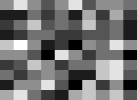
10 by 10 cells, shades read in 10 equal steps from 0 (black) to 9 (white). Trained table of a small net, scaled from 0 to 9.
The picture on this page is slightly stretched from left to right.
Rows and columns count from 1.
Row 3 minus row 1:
-3 -4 2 0 -1 -5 4 -2 -1 -3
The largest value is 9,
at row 5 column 2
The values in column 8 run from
2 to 7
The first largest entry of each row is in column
2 7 3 3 2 5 9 9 4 2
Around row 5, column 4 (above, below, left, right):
4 0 5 2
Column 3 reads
5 4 7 4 5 3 7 4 5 4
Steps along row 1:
up down down up up down up same down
